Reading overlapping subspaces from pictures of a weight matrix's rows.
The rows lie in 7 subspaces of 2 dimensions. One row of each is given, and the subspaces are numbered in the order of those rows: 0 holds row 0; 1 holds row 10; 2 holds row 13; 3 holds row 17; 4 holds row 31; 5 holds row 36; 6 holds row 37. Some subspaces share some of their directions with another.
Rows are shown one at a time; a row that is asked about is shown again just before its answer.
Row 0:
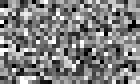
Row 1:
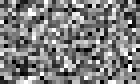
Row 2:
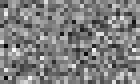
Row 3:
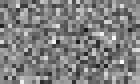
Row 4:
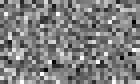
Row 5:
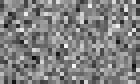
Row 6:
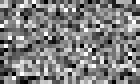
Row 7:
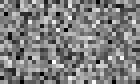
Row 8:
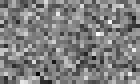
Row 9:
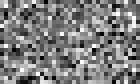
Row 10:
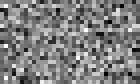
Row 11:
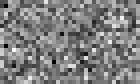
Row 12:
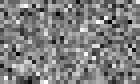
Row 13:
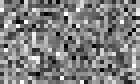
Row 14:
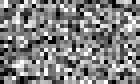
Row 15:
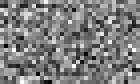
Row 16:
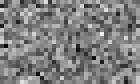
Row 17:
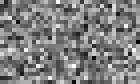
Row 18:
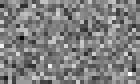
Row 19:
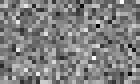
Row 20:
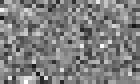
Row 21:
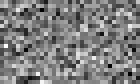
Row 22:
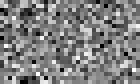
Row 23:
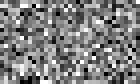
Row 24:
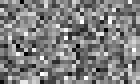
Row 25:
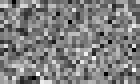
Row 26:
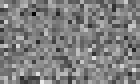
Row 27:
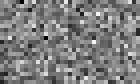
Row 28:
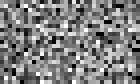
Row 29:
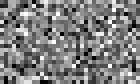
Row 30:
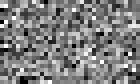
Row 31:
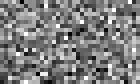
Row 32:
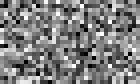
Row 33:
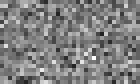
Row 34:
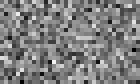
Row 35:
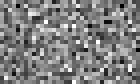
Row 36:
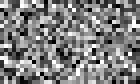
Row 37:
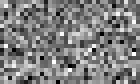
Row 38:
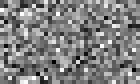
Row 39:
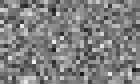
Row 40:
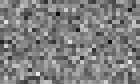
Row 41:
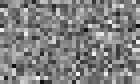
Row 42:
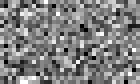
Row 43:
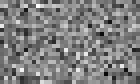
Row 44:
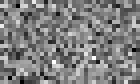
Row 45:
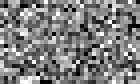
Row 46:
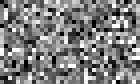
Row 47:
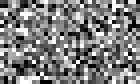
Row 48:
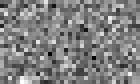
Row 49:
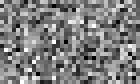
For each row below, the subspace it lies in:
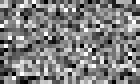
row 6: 4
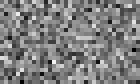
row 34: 5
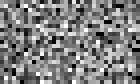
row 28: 1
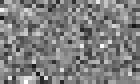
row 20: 3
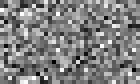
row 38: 3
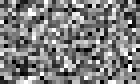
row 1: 1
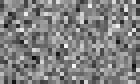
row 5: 2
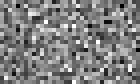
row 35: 1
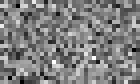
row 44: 5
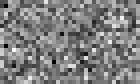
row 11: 6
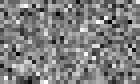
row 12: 0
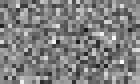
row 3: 1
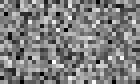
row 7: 5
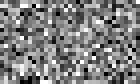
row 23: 0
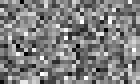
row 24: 4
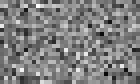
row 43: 1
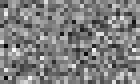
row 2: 6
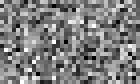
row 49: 6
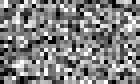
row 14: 4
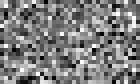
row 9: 6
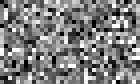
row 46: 6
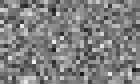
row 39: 3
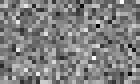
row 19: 0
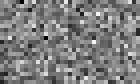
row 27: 4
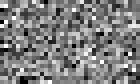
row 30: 0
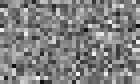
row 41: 1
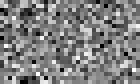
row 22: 3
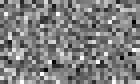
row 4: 5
